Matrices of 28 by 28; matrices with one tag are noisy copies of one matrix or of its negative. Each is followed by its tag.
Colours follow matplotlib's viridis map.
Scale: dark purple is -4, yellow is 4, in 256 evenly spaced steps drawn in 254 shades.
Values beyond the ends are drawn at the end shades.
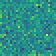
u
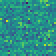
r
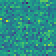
r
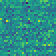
r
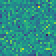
u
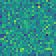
u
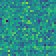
r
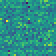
r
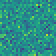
u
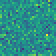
u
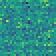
r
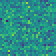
r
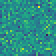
u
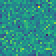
u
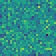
u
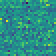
r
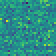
r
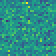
r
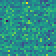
r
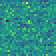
r
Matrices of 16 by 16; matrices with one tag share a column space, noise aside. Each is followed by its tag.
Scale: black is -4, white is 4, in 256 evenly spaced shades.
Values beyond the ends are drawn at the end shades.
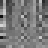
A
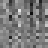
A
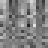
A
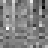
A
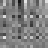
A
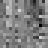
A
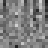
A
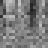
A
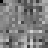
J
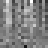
A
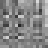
A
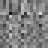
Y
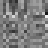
Y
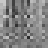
A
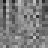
A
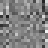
Y
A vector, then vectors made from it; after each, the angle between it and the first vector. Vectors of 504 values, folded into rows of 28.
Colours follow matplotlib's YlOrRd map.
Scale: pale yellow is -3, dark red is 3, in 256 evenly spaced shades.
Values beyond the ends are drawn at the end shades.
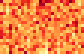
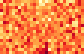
nearly opposite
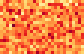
partly opposed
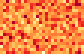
orthogonal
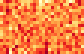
nearly opposite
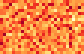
orthogonal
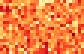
nearly opposite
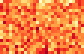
nearly opposite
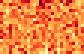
nearly parallel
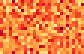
partly aligned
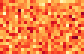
partly opposed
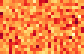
partly aligned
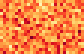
partly opposed
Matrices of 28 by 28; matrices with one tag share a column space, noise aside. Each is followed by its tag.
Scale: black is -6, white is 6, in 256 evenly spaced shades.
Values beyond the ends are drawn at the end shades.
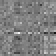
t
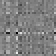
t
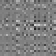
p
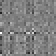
t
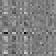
t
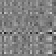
t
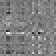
t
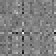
t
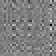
p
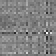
t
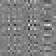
p
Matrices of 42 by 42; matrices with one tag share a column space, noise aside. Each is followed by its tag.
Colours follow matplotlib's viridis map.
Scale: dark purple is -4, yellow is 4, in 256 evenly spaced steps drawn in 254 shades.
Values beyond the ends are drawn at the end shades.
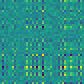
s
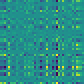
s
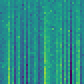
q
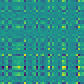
s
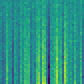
q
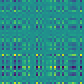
s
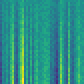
q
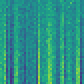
q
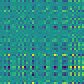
s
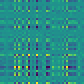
s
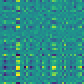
s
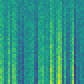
q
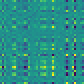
s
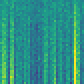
q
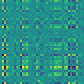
s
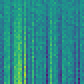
q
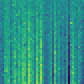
q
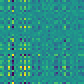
s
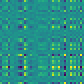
s
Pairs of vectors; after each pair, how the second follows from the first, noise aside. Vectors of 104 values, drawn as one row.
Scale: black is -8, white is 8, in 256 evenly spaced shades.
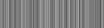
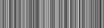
scaled up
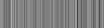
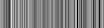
scaled up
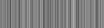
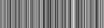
scaled up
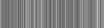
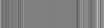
partly zeroed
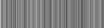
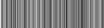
scaled up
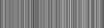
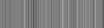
partly zeroed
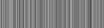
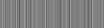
partly zeroed
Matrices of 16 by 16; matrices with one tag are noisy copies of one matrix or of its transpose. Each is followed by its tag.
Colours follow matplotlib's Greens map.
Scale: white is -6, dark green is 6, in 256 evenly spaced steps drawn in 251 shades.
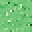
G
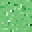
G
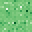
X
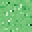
G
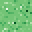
X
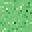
X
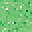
X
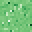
G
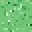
G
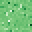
G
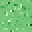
G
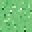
G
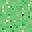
X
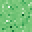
X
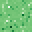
X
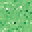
X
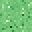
X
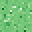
G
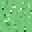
G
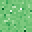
G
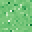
G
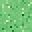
X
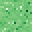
X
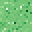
X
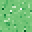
G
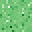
X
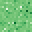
X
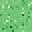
X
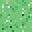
X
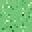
X
